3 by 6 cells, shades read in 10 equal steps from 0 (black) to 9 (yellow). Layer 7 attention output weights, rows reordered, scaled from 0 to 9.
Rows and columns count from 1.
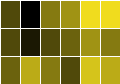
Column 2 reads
0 1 7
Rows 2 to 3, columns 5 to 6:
6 5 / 8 7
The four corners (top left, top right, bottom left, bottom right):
3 9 4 7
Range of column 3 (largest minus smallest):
2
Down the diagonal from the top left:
3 1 5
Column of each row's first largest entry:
5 5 5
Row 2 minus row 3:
-1 -6 -2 1 -2 -2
